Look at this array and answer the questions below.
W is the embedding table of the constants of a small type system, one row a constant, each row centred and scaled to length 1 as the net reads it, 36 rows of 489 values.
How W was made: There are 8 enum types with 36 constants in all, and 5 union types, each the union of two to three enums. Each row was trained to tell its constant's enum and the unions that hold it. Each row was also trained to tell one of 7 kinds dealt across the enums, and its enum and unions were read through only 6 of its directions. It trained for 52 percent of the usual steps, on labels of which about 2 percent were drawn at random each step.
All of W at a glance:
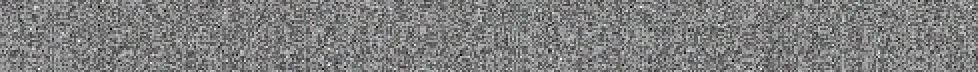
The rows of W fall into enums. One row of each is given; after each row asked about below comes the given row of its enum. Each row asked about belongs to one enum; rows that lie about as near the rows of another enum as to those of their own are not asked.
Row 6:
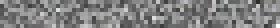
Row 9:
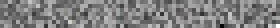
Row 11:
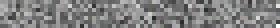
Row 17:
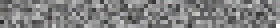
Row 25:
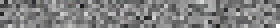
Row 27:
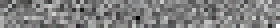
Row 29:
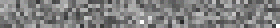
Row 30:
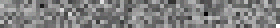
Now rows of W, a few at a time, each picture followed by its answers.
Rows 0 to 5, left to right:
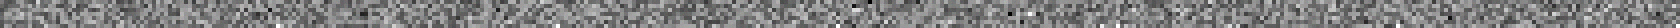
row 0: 25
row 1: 9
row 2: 30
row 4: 25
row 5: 29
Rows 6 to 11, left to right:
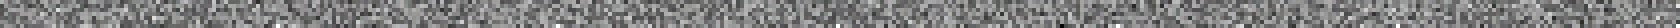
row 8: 29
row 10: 25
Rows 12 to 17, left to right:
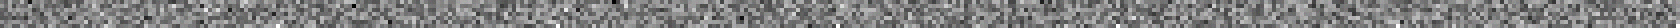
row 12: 9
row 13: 30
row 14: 17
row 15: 30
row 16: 25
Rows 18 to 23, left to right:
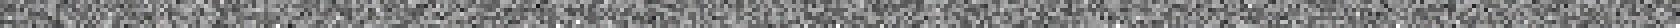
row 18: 25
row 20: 29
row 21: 6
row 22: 17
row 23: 11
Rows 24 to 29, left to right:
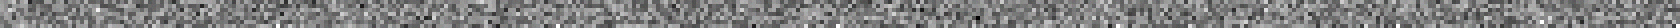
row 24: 29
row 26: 30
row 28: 17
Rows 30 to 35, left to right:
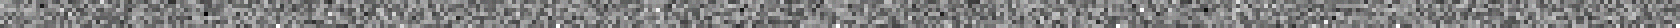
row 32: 6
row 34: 6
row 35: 29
